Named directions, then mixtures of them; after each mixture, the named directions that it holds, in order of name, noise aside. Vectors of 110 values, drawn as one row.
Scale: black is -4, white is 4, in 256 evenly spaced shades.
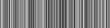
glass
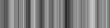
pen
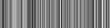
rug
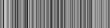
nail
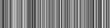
rug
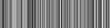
rug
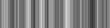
pen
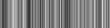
pen, rug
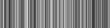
nail, pen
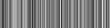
rug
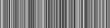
glass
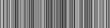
glass, nail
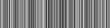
glass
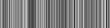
glass, rug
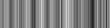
pen, rug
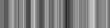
pen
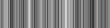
glass, pen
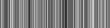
glass, pen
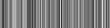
rug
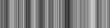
pen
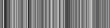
nail, pen
